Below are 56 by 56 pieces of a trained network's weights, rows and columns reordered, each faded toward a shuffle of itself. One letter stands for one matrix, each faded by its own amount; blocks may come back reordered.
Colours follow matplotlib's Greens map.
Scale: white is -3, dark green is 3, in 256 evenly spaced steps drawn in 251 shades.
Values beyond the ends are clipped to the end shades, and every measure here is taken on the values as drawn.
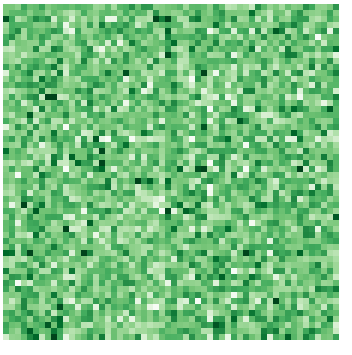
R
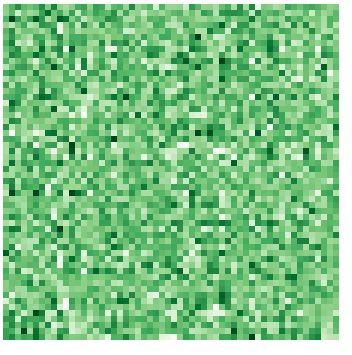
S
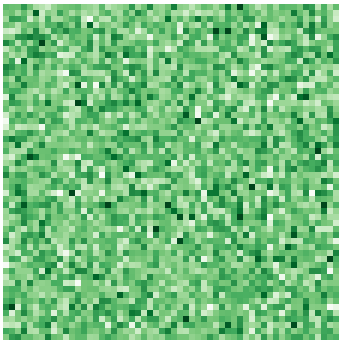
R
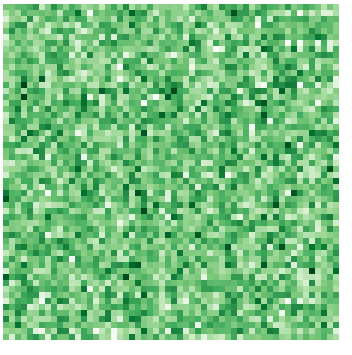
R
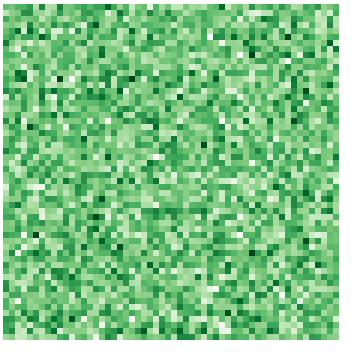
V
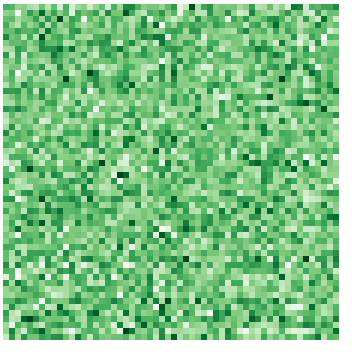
V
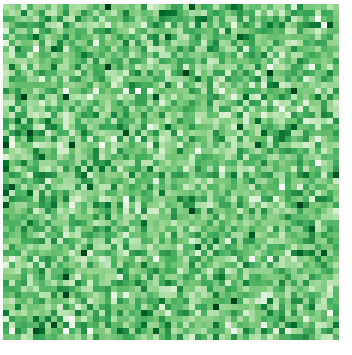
V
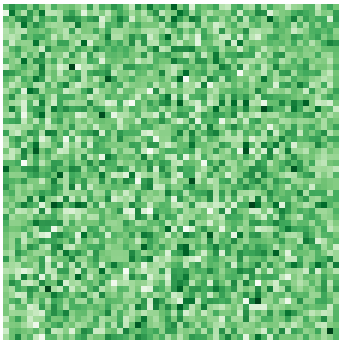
V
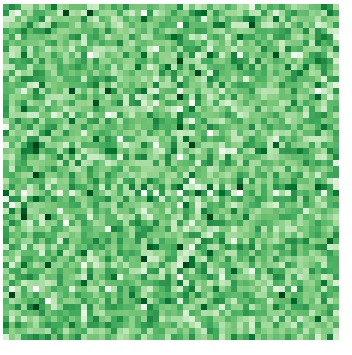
S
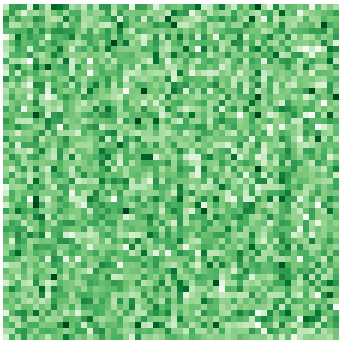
R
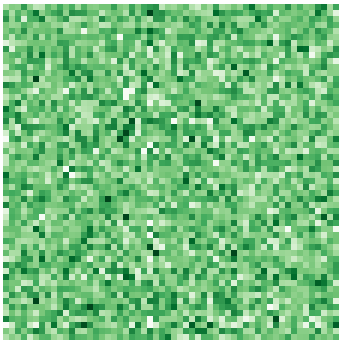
S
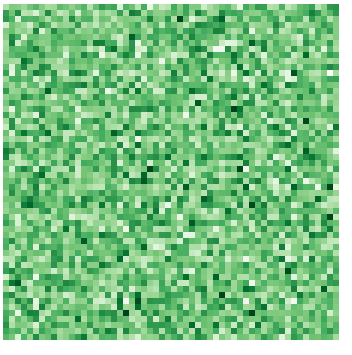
V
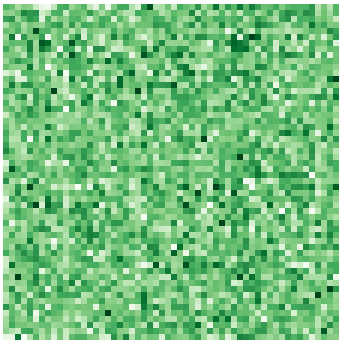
R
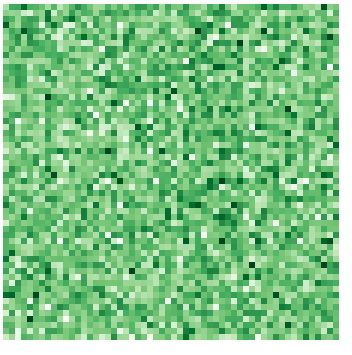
R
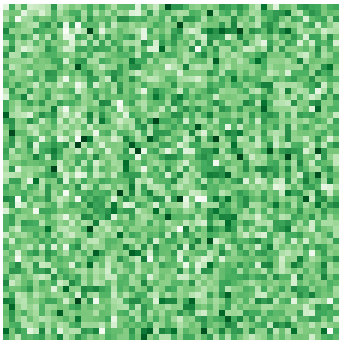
R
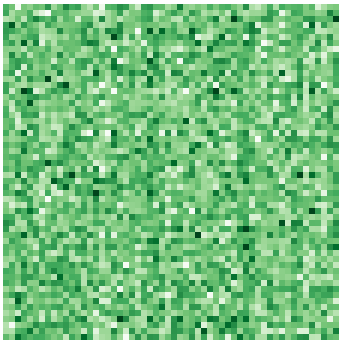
R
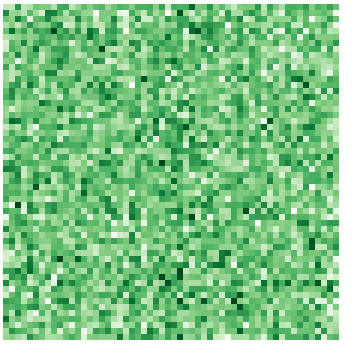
R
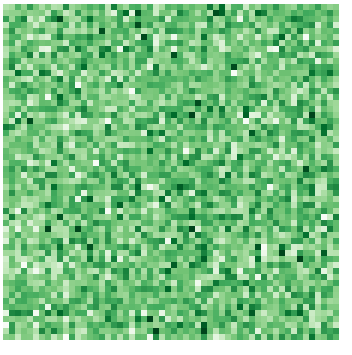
R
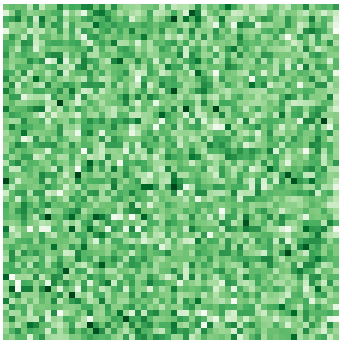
R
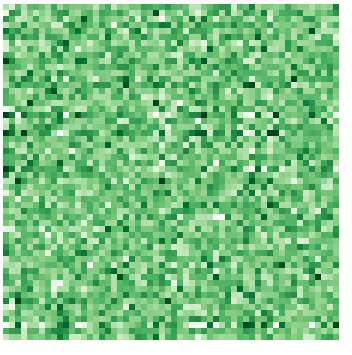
S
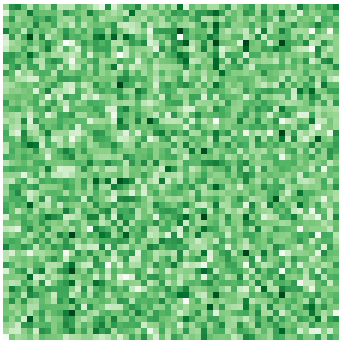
S
